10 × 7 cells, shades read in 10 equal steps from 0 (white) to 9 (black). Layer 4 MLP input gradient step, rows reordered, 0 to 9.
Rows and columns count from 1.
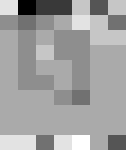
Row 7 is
3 3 3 4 5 3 3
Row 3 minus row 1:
2 -5 -4 -3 2 -4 0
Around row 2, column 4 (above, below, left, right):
7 4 4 1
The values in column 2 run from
1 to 9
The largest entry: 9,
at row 1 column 2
